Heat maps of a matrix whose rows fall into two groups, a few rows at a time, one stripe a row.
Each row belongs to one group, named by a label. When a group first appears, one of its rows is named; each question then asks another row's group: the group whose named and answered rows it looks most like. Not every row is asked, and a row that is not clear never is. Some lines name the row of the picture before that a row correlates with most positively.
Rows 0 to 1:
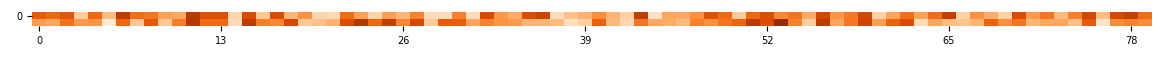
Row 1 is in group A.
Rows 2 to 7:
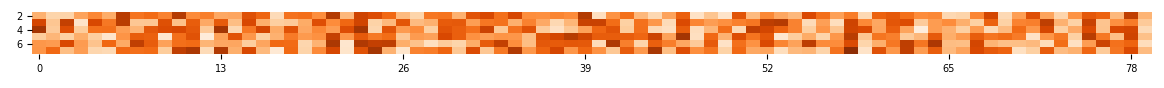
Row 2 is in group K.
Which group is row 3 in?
A
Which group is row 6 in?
K
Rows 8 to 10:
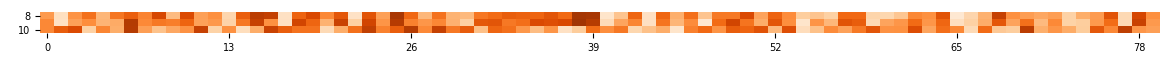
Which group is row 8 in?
K
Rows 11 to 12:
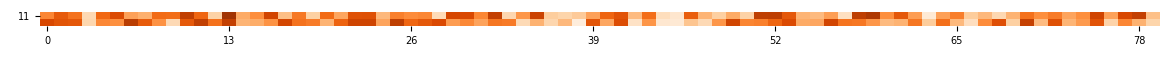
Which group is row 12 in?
A
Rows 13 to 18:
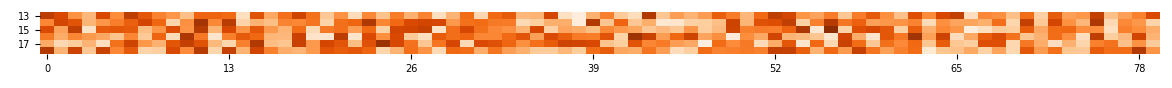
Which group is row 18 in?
A
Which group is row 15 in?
A
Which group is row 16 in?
K
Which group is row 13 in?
A
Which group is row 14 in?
A
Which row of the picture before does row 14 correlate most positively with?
12
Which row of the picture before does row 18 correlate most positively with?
11
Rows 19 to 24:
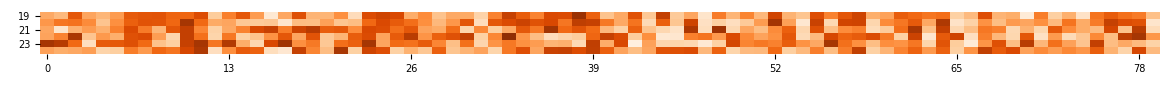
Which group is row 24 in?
K
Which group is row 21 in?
K
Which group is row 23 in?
A
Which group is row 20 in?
K
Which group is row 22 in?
A
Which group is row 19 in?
K
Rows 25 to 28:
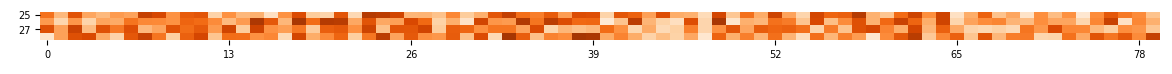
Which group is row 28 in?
K
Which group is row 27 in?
A
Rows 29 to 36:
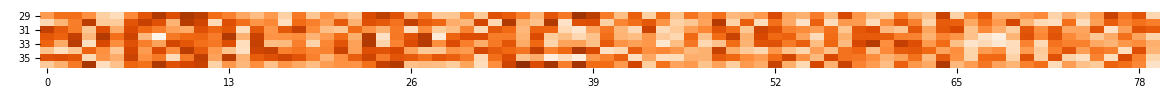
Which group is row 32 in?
A
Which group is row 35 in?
A
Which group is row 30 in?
K
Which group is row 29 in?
K
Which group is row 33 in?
A
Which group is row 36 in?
K
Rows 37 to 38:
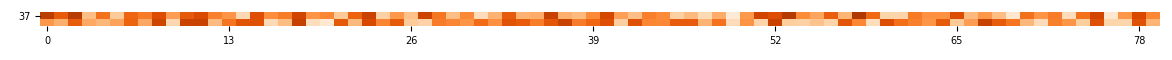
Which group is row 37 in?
A
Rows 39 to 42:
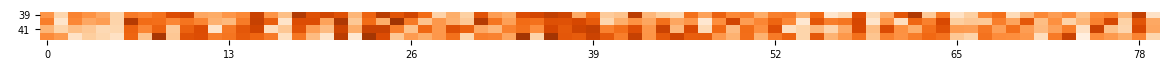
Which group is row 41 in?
K
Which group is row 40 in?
K
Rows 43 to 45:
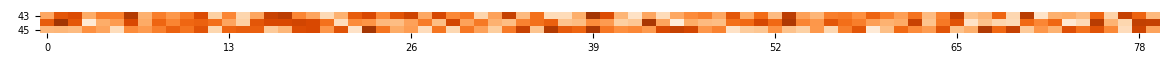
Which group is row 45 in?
K
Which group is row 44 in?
A
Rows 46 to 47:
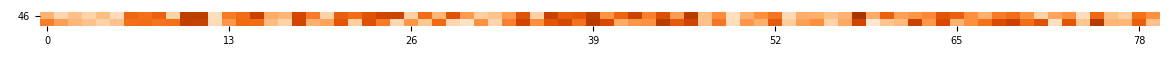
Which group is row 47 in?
K
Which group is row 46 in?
K
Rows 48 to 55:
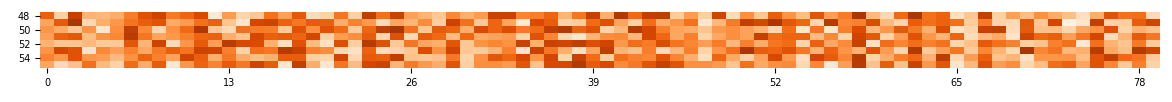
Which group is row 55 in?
K
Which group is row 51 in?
A
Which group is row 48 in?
K
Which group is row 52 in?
K
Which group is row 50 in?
K
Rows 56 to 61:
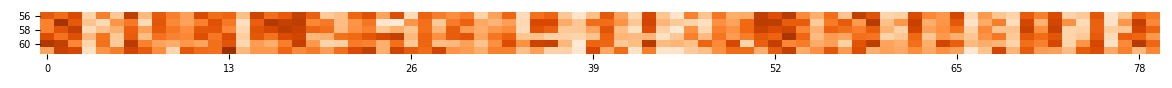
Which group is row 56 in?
A
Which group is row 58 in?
A
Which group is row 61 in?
A
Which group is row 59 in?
A
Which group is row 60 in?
A
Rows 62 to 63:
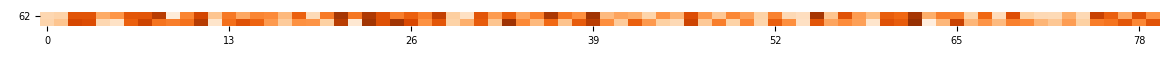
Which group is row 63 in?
K
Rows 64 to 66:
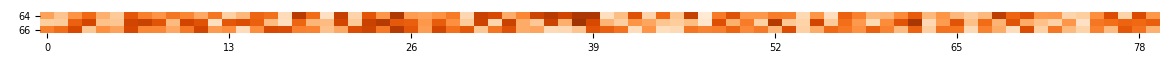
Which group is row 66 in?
A
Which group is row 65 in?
K
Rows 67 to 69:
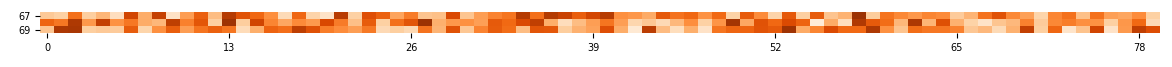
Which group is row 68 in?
A
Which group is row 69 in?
A
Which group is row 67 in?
K
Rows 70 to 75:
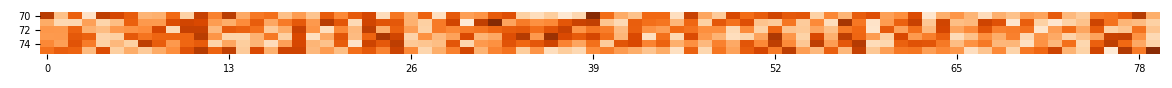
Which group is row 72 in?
K
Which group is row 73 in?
K
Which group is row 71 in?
K
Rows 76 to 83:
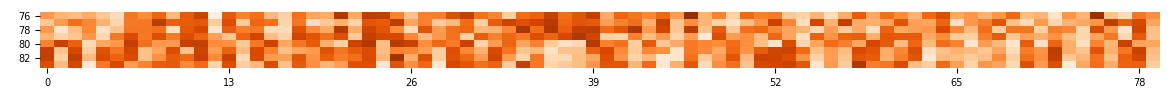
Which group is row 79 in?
K
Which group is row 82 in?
A
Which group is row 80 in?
A
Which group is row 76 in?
K
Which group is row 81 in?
A
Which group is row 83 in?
A
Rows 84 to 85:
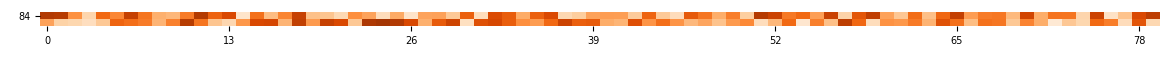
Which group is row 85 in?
K
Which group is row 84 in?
A
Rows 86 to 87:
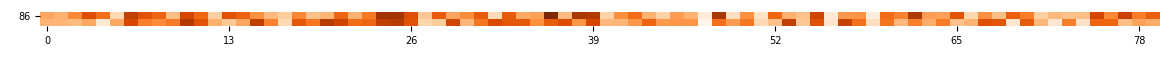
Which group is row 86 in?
K
